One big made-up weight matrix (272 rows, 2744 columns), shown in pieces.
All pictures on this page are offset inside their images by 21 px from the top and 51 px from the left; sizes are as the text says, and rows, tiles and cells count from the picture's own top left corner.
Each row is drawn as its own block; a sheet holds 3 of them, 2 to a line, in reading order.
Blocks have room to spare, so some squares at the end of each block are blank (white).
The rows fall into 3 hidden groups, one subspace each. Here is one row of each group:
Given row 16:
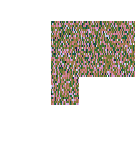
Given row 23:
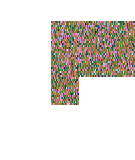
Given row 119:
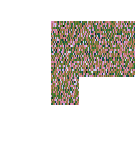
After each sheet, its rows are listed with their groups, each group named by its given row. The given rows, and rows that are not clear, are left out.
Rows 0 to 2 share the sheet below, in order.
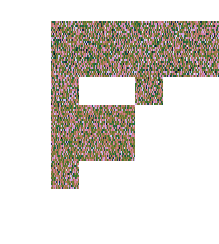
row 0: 16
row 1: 119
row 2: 119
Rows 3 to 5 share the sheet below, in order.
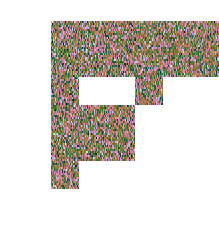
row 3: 16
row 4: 23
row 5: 119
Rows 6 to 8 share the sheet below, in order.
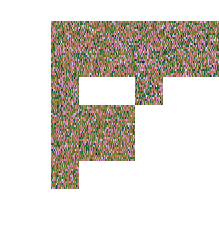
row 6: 23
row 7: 23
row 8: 23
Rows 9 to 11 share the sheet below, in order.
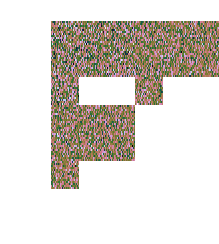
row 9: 16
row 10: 23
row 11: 119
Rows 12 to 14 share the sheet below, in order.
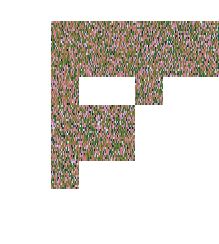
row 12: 23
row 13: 119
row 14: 23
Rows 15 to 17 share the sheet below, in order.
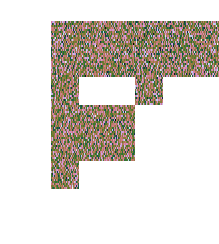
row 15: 16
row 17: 23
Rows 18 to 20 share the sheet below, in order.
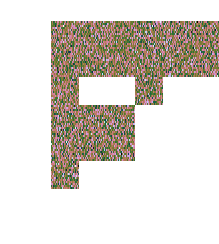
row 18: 119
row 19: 16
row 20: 119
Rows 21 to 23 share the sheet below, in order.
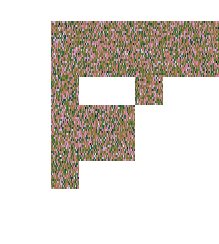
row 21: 16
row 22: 119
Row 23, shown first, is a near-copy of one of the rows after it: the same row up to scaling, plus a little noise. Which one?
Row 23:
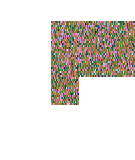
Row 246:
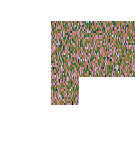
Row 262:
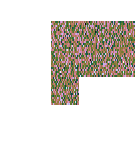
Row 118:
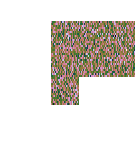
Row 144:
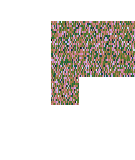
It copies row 262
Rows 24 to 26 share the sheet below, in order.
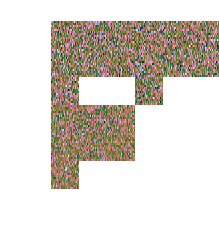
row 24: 119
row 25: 23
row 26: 119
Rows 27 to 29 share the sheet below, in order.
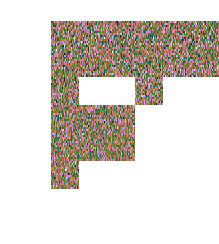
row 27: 119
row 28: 23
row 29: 119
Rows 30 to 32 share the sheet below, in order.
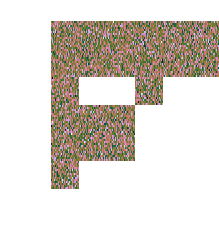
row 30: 16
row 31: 23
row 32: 23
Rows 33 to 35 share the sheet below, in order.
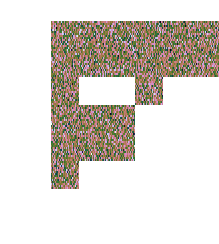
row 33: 23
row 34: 16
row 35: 23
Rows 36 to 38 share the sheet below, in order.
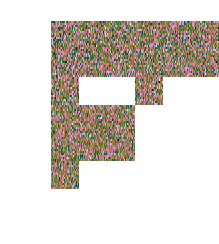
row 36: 16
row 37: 119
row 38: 23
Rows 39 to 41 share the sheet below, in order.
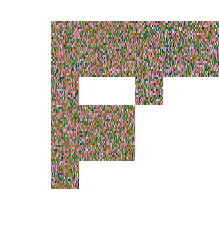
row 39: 23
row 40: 16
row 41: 23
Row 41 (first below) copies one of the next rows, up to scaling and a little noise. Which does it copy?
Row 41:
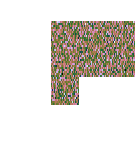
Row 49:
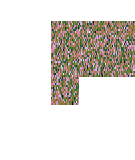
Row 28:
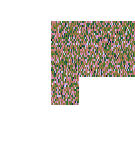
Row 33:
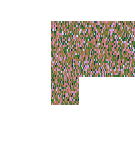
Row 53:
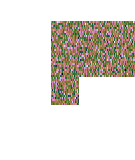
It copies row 53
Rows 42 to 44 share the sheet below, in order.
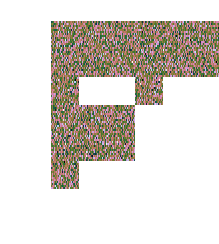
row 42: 119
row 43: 119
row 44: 119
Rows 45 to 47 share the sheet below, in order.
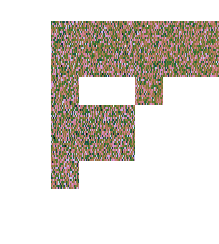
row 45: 16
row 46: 119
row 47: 16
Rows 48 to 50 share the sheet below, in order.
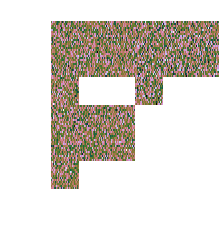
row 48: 23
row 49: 23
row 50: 119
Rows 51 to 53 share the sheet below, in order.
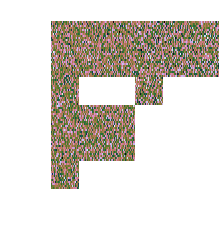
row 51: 16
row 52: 119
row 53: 23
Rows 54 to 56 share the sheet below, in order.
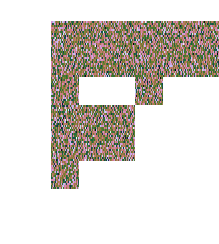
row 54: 16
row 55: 23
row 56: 16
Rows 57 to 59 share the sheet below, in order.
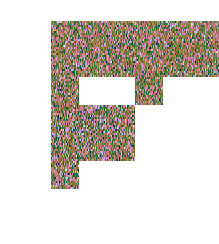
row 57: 23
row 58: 23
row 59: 119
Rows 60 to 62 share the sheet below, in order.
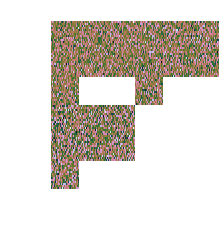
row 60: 23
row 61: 23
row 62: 16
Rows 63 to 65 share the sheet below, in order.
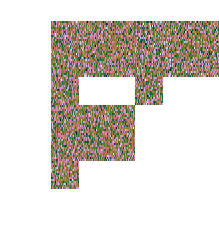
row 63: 16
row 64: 16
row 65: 16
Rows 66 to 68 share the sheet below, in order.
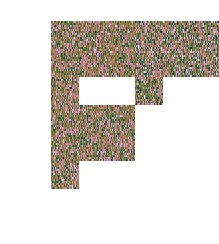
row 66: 119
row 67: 23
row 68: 23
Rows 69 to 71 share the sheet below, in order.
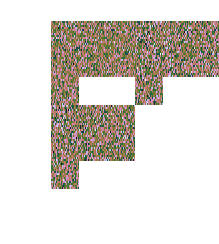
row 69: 16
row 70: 16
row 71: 16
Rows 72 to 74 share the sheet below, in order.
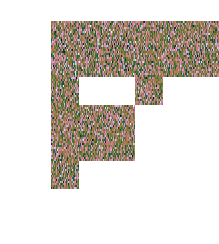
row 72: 23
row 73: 23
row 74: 23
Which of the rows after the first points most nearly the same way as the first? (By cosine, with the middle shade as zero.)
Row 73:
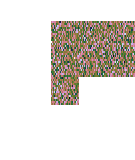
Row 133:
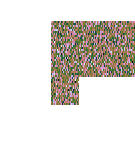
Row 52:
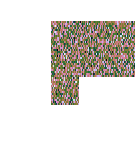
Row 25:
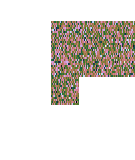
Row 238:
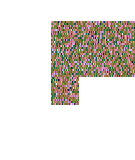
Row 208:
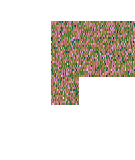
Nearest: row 208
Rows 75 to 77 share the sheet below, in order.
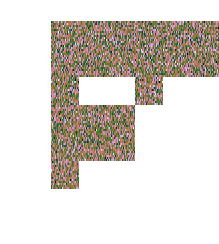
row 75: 119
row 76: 119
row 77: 16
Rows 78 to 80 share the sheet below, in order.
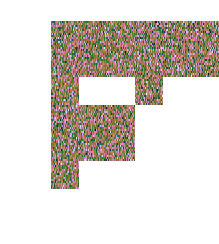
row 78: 16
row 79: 16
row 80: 16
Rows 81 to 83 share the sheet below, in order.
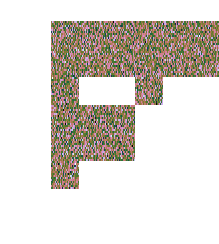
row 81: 16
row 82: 23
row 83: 119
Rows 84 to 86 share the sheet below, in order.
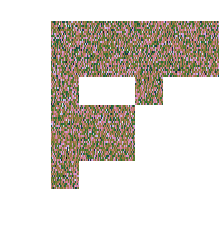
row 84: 16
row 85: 119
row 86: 23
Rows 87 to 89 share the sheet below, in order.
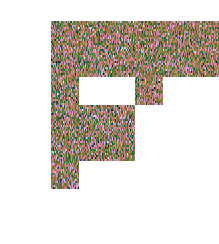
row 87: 23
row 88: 119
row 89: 23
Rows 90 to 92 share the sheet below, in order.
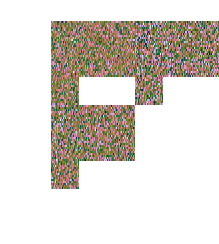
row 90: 23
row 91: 16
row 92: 16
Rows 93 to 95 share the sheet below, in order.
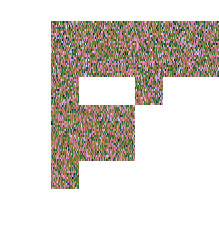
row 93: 16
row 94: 23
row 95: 23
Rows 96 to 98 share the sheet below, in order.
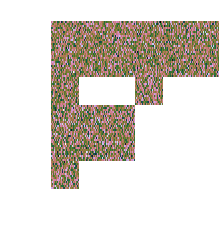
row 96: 23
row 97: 16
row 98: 119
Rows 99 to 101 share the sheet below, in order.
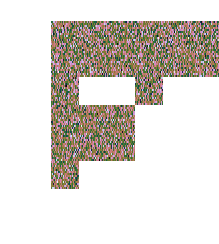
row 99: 119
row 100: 119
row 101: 23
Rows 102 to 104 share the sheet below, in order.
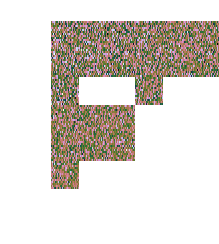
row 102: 16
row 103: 16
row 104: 119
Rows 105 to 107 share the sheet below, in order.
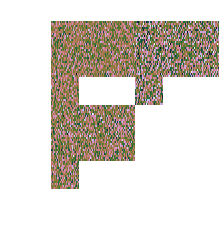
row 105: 16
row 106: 16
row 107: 23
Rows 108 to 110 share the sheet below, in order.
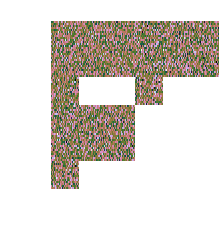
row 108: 119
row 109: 119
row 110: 119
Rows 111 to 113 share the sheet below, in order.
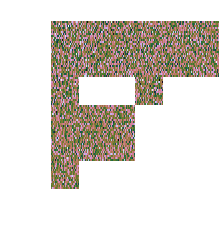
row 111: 16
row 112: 119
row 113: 23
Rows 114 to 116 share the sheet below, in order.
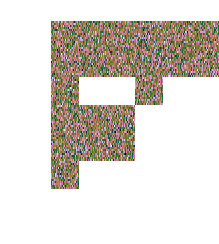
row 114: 119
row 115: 16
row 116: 23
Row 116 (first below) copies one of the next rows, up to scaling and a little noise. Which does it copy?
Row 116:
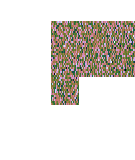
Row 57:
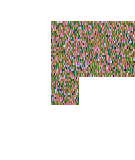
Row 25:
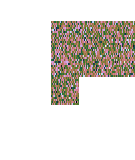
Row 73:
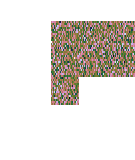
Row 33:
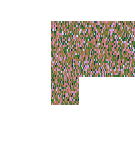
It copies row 57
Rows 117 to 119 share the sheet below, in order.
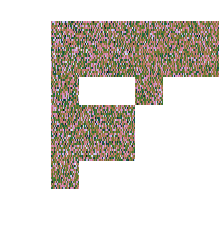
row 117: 16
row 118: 23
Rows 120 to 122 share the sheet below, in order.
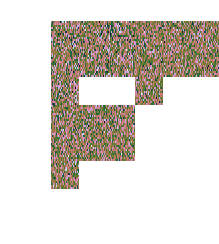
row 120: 23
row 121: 23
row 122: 119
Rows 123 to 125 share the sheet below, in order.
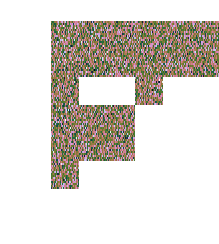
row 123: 119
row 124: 119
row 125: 16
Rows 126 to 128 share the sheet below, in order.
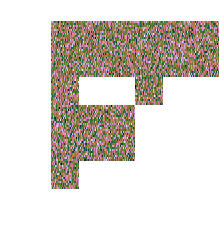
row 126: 119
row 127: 16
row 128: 16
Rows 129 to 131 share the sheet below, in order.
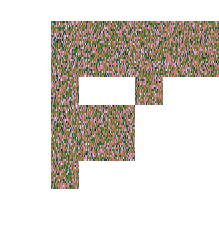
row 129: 16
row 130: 119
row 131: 16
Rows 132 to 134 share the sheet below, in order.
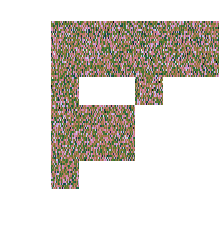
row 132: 16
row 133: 119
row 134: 16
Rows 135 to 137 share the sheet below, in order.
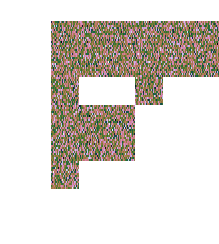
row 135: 23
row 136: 16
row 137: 23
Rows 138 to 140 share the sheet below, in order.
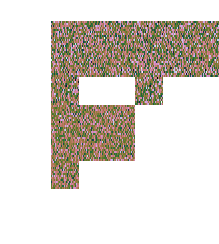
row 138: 119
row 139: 119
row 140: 23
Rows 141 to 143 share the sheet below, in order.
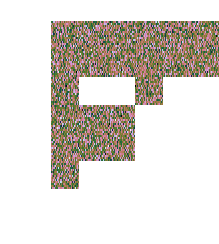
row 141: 119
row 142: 16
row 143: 23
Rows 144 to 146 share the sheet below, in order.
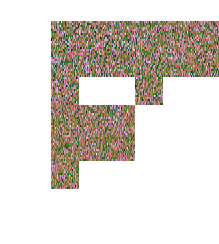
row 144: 23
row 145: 16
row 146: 23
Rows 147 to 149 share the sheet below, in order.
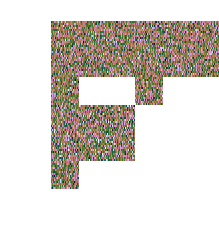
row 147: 119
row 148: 16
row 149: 23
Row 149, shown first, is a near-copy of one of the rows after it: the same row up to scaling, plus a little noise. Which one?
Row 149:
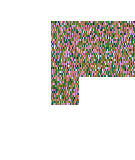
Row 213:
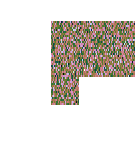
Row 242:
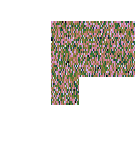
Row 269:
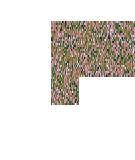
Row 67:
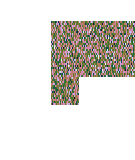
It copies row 67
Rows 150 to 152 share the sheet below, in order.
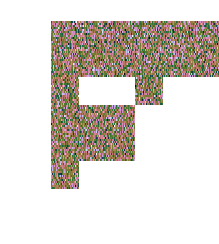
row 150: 16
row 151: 16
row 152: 23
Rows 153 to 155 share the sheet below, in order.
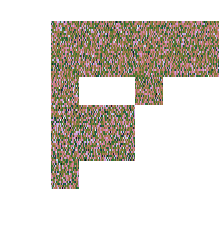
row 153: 23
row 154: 23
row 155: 16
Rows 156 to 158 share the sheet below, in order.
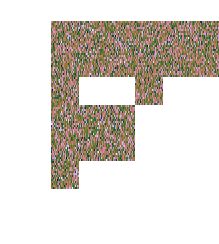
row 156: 23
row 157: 119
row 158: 23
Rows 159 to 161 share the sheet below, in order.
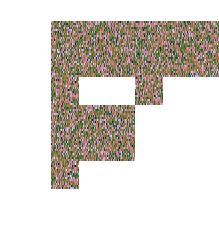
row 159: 119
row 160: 16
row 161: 119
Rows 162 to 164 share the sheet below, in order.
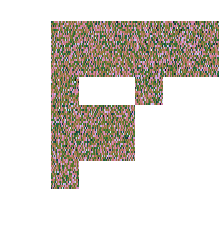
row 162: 119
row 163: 23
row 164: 16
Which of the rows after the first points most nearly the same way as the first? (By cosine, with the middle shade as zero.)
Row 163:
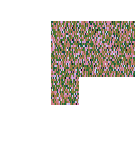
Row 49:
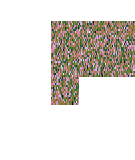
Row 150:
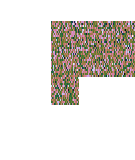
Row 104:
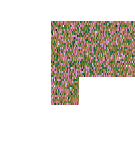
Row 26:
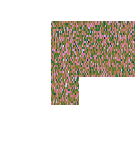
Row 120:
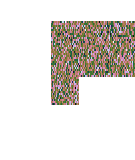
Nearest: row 49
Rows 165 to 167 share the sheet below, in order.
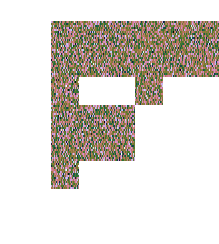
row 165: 119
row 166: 23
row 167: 119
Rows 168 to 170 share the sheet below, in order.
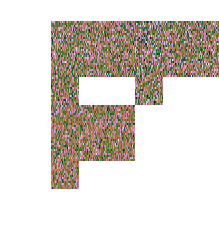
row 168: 16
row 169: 16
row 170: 23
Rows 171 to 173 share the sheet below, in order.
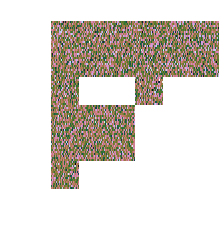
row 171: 23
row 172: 119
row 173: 119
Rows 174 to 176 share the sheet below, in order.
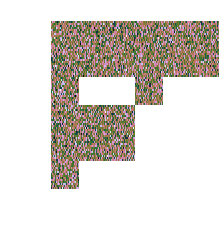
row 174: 23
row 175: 119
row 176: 16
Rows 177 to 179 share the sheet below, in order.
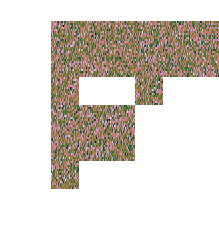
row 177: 119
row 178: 119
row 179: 23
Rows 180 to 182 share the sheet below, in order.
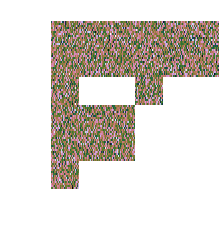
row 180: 23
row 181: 23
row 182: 23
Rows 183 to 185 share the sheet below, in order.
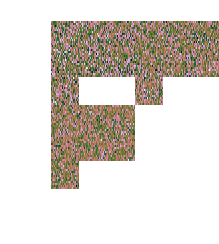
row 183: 119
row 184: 23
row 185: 23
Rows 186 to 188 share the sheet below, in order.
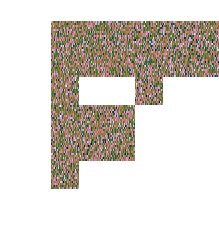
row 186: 119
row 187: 23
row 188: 23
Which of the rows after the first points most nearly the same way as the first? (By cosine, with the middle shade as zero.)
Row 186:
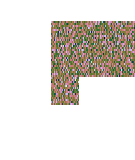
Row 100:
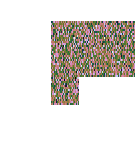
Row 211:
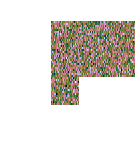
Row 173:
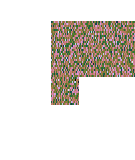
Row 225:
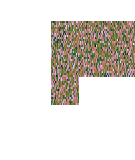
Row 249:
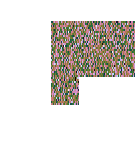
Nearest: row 225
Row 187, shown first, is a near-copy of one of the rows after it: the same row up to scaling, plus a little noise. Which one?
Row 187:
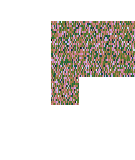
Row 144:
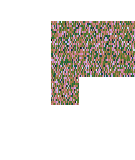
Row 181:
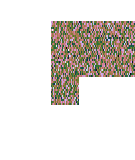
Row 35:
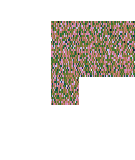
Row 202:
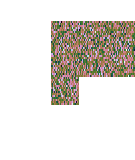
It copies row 144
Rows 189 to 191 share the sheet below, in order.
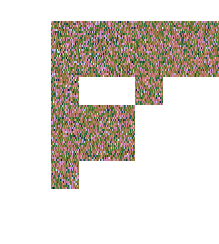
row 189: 119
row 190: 23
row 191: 23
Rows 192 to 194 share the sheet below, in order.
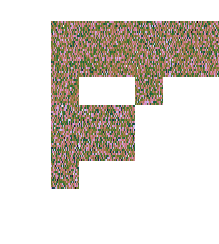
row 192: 119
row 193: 16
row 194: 23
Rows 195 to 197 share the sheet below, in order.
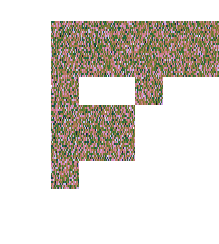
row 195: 16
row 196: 23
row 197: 16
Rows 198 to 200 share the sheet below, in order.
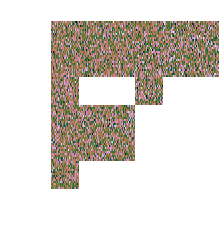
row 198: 16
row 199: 23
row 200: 23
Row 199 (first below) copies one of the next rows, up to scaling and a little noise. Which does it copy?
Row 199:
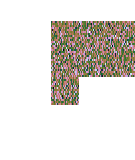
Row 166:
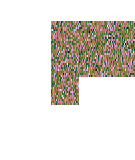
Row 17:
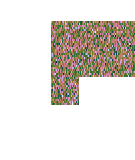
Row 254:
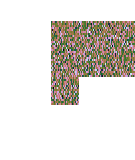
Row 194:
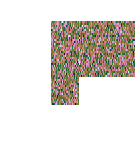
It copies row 254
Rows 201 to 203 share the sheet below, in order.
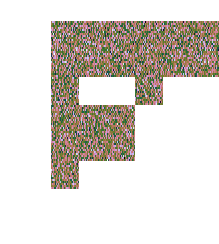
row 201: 16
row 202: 23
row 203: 16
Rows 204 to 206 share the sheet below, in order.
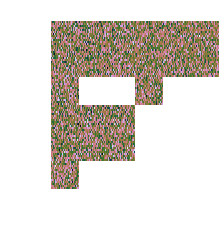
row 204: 16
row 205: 23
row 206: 23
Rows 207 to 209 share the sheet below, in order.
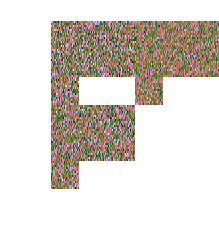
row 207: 119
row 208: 23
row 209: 23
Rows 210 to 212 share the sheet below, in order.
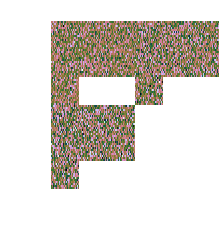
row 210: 119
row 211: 119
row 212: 119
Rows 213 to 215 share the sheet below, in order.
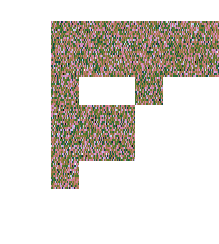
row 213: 23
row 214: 23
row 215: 119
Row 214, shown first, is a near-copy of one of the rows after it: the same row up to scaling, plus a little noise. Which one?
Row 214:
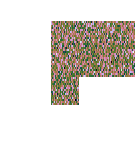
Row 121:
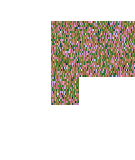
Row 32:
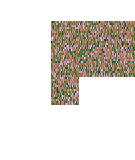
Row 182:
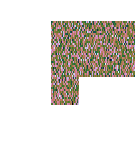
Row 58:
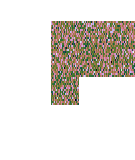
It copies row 58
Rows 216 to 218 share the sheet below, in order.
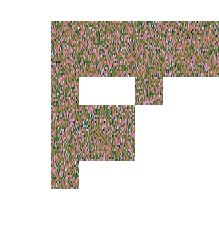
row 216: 23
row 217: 16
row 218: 119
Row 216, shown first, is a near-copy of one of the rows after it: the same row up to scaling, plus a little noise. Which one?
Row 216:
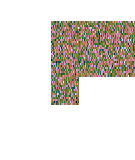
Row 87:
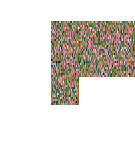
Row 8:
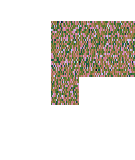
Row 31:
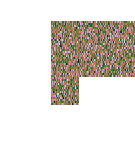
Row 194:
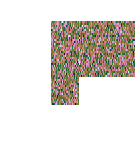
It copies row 87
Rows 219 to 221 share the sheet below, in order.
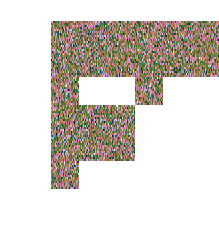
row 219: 119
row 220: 119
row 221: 119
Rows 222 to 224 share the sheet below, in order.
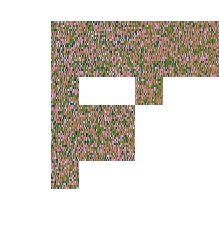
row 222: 119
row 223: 119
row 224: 16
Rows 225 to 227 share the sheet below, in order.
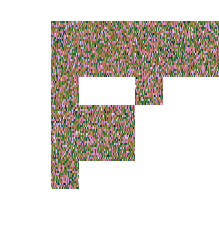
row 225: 16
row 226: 16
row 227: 16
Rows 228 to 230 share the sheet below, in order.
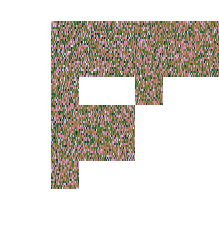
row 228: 119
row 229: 16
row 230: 16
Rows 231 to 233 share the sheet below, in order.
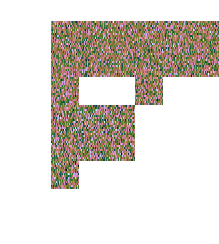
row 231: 16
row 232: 16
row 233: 119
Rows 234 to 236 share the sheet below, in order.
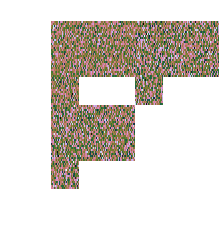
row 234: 23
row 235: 16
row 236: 119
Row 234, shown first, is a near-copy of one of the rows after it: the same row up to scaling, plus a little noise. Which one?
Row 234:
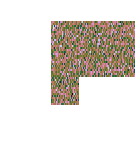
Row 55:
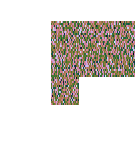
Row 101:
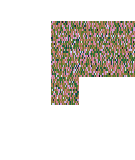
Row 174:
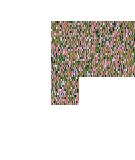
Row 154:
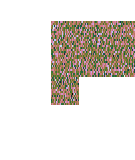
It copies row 154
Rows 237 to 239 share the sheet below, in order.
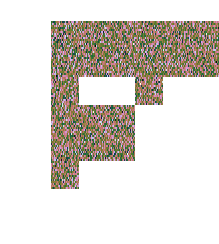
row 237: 16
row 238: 119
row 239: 23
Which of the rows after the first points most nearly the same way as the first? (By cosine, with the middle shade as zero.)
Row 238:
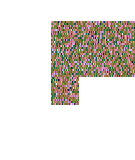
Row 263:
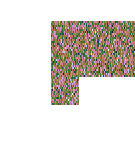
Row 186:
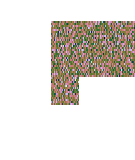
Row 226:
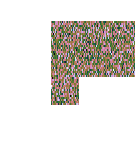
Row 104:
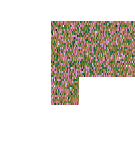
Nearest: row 186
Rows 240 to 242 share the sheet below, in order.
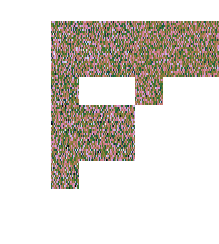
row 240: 16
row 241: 23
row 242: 23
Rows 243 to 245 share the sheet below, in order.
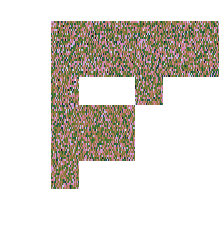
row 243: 119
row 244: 16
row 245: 16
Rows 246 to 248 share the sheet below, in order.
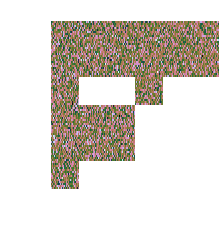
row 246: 23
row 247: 23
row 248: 16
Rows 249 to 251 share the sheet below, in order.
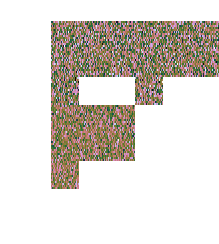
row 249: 119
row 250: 119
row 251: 23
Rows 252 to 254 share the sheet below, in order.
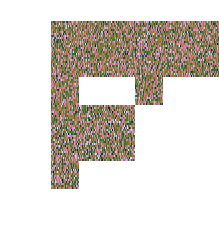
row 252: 16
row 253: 16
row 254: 23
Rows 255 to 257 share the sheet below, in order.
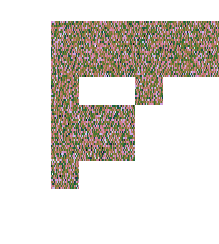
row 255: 16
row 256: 16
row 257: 23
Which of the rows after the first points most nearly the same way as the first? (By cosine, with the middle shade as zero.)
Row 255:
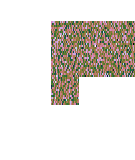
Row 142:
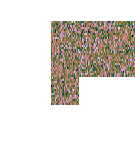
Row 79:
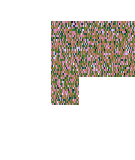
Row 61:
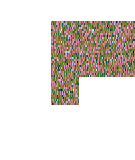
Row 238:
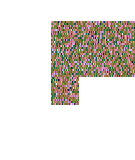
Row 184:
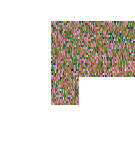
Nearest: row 142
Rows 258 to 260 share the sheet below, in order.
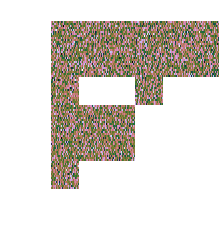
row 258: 119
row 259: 16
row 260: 119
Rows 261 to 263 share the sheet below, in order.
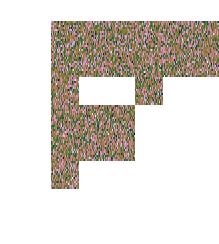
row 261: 119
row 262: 23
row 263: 23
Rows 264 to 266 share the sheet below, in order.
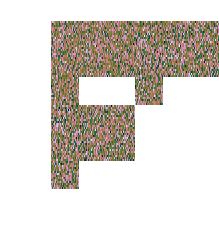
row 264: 16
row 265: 16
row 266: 16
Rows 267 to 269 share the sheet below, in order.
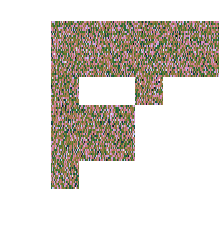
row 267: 16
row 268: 119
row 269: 23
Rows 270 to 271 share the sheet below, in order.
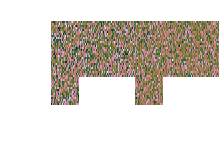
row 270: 16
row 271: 16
